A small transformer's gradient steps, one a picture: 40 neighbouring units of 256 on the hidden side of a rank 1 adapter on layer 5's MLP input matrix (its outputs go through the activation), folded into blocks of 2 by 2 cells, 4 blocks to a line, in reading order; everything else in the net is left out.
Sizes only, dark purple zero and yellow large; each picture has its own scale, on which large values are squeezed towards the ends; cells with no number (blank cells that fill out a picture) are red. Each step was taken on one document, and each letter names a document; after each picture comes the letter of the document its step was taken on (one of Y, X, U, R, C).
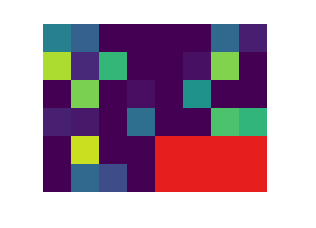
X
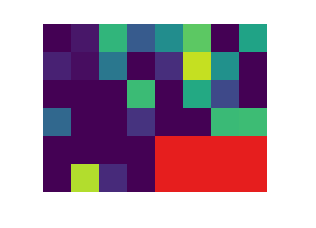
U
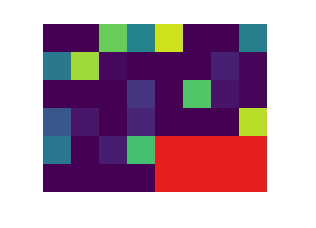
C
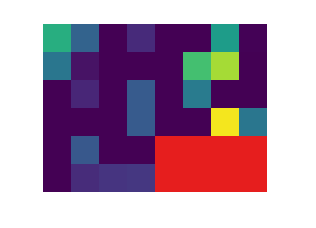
X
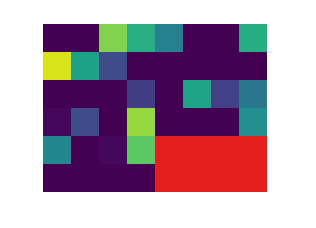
C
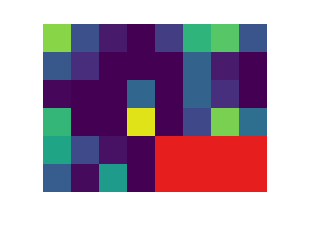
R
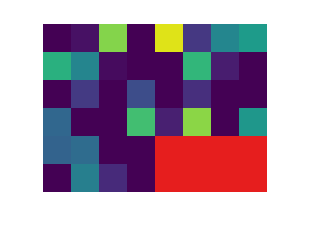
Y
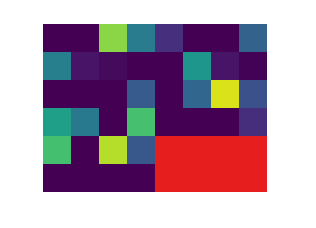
C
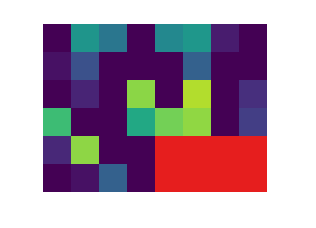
Y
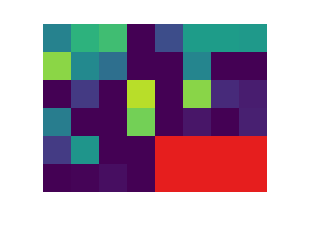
Y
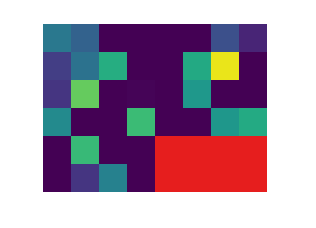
X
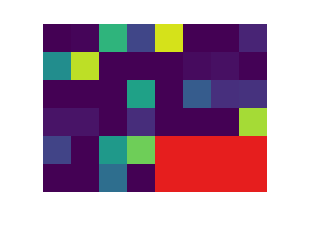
C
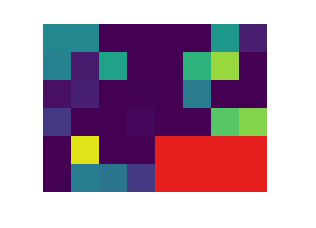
X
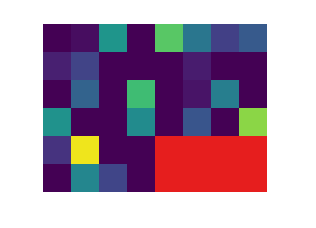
Y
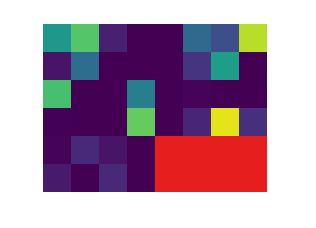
R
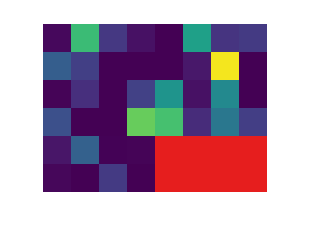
R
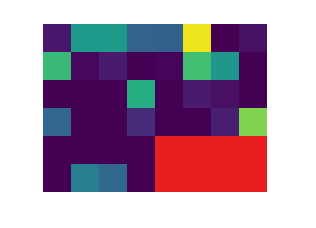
U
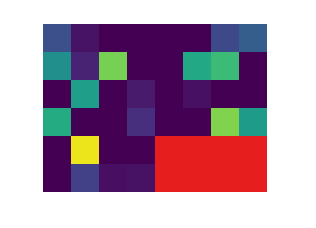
X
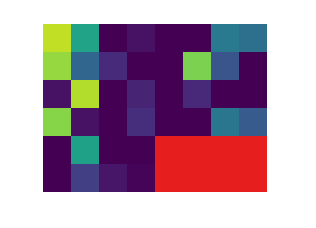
X
